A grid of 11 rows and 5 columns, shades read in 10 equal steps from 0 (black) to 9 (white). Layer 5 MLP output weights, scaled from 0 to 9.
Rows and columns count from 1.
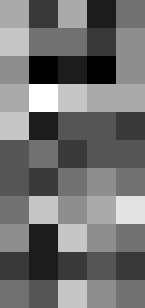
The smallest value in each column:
2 0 1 0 2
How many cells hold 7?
6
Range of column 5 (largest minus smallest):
6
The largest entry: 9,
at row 4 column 2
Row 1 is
6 2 6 1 4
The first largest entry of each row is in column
1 1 1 2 1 2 4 5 3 4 3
